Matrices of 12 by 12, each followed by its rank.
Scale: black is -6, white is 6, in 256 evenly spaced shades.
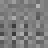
two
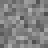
full rank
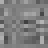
two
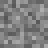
full rank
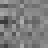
two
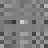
two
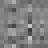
two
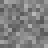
full rank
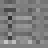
two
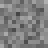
full rank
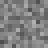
full rank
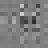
two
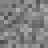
full rank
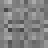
two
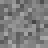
full rank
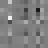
two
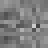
two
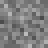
full rank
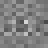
two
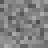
full rank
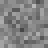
full rank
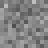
full rank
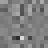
two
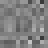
two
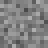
full rank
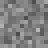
full rank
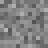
full rank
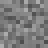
full rank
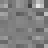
two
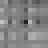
two
